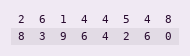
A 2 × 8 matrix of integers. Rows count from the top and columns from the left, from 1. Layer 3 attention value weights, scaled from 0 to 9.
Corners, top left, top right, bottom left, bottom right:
2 8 8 0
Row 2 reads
8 3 9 6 4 2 6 0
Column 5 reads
4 4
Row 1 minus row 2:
-6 3 -8 -2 0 3 -2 8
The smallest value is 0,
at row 2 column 8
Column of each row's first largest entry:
8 3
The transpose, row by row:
2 8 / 6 3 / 1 9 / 4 6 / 4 4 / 5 2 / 4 6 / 8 0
